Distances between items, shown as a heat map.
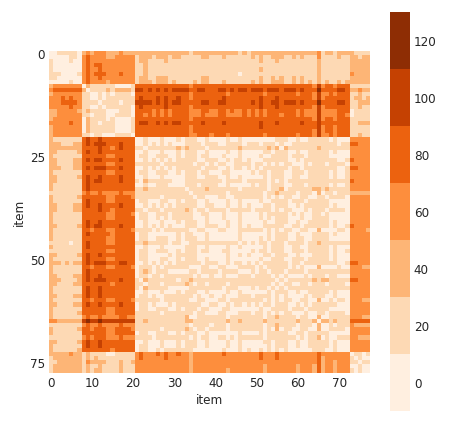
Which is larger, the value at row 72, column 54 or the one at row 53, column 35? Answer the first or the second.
the second
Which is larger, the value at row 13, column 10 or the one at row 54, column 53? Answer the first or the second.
the second
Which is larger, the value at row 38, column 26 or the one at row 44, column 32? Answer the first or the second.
the first
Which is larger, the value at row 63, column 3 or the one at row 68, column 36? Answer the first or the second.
the first
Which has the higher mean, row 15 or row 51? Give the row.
15
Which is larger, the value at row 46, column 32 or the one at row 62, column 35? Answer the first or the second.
the second
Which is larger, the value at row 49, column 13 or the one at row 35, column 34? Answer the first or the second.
the first
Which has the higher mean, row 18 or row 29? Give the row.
18
